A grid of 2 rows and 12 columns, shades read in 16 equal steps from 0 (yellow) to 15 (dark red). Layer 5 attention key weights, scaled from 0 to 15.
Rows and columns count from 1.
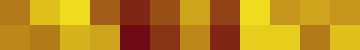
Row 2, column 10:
1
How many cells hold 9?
1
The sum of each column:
13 9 3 13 28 22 10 24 1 6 11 7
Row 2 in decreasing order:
15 13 12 7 7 6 6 4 3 2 1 1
